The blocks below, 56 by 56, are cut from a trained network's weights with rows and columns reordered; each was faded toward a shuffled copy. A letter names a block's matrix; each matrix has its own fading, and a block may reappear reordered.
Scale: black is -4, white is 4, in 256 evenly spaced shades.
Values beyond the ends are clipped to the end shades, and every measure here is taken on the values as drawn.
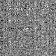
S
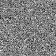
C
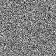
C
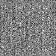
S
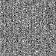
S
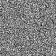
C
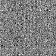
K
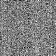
K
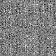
S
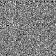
K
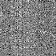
S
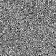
C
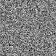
C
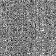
S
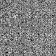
K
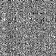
S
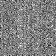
S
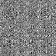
S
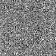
K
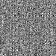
S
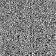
K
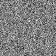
C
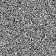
C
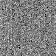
K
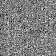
K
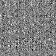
S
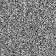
C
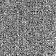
S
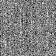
S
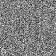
C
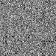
K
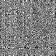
S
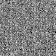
K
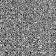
K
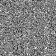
K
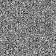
K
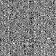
S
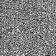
K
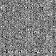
S
